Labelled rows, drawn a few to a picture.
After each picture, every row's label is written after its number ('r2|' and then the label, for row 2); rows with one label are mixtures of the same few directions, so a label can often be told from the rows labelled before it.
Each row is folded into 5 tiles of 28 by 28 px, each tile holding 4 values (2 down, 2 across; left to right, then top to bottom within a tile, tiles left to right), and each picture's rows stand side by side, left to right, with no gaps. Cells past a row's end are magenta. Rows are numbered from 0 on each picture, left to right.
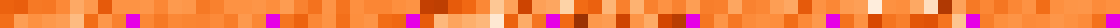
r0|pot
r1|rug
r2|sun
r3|pot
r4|sun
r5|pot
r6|pot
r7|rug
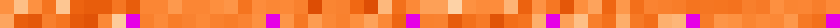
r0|rug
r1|pot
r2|pot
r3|pot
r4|sun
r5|rug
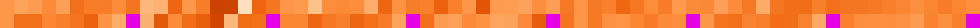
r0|rug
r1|pot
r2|pot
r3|rug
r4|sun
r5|rug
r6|pot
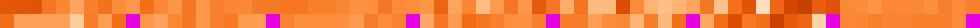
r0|pot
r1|sun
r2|pot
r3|sun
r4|rug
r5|rug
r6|pot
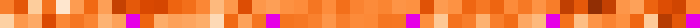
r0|sun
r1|pot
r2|sun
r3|sun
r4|rug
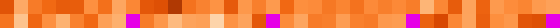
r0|sun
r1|pot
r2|sun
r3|sun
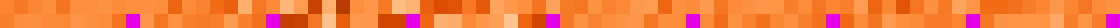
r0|rug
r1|pot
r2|sun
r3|rug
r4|pot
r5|sun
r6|sun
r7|pot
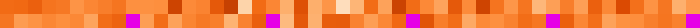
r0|rug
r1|pot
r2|sun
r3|sun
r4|sun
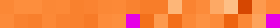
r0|rug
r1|pot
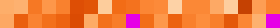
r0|pot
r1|pot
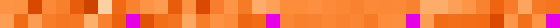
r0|pot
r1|sun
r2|rug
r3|pot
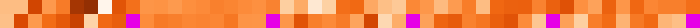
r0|pot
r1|rug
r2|rug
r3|rug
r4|sun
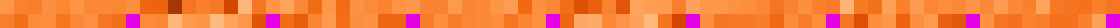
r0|sun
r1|pot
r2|sun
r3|pot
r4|rug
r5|pot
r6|sun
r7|rug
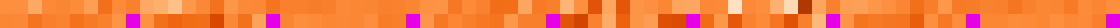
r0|pot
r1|pot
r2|rug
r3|pot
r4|sun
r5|pot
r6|pot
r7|pot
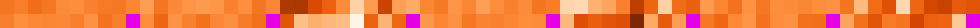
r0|rug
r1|sun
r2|pot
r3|sun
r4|pot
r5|sun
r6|rug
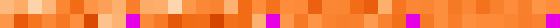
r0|rug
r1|pot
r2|pot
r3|sun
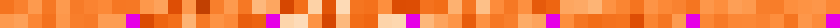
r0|sun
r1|sun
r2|sun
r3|sun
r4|pot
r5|rug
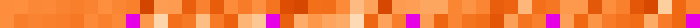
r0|pot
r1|sun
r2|pot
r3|pot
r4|pot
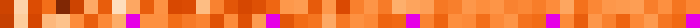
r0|sun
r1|rug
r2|sun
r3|sun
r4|sun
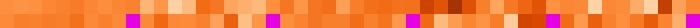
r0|pot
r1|rug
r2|rug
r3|rug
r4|pot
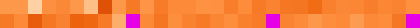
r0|pot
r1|sun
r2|pot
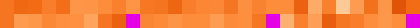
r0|rug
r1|pot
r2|sun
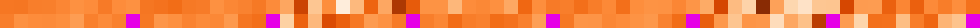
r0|pot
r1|rug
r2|sun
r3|pot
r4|rug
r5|rug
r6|sun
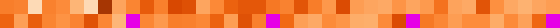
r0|pot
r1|rug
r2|rug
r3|rug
